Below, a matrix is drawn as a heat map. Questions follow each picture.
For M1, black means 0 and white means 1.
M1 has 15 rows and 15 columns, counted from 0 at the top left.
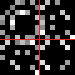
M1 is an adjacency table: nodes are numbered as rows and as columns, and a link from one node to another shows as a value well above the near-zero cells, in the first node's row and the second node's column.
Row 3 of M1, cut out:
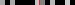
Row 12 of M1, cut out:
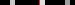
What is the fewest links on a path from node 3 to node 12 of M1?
2
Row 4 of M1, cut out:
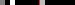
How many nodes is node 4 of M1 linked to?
3
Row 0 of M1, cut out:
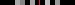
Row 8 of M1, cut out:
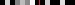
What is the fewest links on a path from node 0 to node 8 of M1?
2
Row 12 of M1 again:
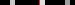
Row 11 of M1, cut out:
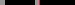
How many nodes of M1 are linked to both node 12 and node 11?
0
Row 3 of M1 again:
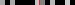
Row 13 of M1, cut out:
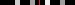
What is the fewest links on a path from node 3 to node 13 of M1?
1
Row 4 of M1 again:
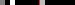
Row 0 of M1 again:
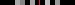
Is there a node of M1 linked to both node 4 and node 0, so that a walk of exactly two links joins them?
no
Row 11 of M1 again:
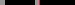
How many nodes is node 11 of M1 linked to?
2
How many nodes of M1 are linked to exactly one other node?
1
